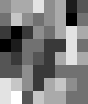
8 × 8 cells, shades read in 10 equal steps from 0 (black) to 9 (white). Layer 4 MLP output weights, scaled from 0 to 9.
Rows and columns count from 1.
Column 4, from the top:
8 4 5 4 3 2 2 7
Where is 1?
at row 1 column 7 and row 4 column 2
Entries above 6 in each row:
1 1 1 1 1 0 3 3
